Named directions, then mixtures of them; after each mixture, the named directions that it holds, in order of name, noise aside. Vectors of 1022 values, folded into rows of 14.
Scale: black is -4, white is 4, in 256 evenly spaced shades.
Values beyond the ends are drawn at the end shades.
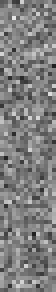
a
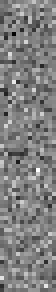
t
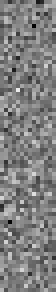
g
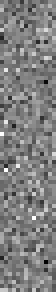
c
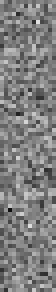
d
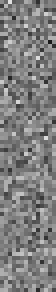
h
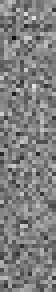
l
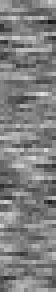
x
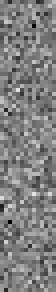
d, g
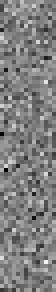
c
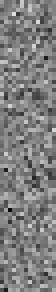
c, d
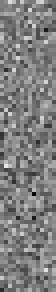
c, g, l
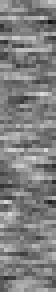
x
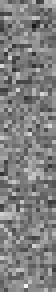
g, t, x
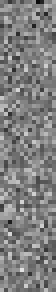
g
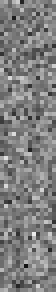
a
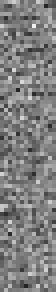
a, g, x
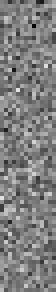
g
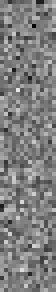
g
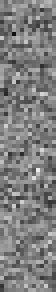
t, x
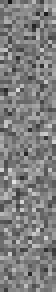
g, h, t
